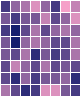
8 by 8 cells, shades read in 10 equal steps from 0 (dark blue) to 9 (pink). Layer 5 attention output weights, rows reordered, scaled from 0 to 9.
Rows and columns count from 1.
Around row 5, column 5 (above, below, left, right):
5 6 1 2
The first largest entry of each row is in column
7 8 4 4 3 2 3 5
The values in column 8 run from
1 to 8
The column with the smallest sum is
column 2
